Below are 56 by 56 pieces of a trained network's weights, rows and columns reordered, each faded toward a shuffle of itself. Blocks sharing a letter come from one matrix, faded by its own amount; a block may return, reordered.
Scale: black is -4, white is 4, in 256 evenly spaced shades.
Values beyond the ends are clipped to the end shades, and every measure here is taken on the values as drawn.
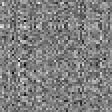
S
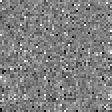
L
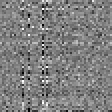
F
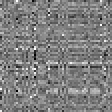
F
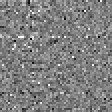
L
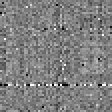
S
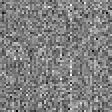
S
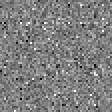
L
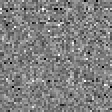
L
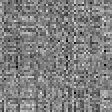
S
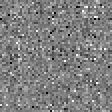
L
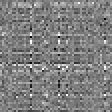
F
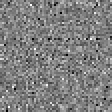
L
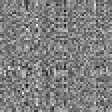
S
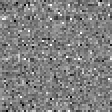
L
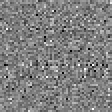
L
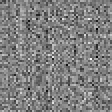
S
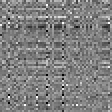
F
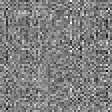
S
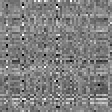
F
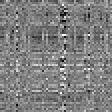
F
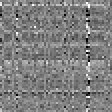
F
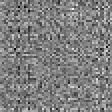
S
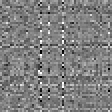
F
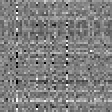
F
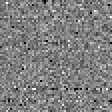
L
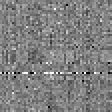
S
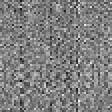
S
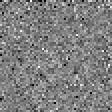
L
